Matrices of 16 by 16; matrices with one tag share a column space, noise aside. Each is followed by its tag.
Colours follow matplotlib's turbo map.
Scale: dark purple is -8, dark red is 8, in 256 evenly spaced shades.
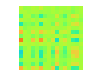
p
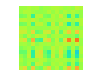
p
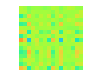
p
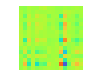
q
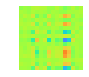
p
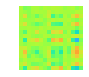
p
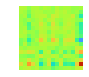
q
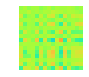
p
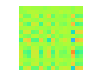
p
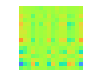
q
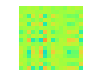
p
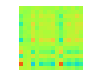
q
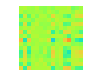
p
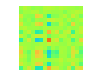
p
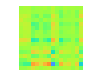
q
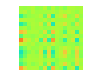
p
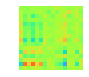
q
